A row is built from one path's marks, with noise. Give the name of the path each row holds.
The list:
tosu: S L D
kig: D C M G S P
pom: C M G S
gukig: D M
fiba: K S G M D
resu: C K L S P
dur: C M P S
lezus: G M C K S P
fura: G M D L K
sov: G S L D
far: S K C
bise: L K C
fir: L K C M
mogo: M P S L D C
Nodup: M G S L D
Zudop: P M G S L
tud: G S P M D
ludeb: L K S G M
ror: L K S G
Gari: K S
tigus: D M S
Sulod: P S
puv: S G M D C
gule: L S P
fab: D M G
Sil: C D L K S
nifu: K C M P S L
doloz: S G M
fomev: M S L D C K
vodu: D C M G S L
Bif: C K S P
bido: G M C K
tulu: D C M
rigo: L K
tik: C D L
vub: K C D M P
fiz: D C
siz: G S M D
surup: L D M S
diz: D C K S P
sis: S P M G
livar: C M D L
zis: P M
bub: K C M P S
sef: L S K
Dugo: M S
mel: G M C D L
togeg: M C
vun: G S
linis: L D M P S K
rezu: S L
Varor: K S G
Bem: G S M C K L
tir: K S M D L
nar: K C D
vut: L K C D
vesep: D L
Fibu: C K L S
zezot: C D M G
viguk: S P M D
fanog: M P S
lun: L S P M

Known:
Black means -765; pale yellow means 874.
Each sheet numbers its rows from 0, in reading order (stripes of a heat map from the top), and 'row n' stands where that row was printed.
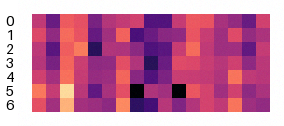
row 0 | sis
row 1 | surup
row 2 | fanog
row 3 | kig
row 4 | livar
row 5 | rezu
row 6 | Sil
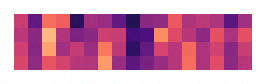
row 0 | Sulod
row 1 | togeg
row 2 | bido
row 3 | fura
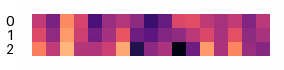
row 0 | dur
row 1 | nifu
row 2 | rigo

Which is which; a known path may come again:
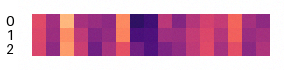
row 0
Sil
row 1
fomev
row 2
nifu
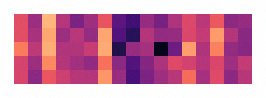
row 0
resu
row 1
vut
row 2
rigo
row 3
vodu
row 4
fura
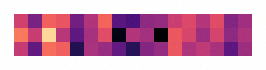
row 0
linis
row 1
rezu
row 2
Sulod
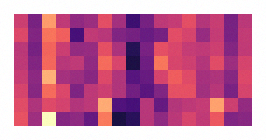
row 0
lezus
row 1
lun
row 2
kig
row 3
zezot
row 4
pom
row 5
Zudop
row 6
vesep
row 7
far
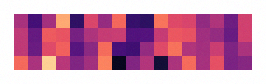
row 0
zis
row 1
sis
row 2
tigus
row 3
sef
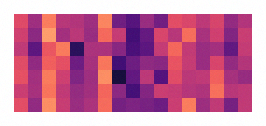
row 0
sov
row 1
bido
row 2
fanog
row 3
surup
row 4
tosu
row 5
livar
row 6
ludeb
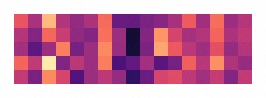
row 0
fir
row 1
tulu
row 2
gukig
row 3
bise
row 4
dur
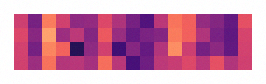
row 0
doloz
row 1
vun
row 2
Dugo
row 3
mel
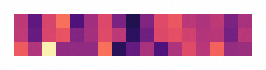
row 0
viguk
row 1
tud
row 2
Fibu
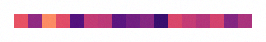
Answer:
gule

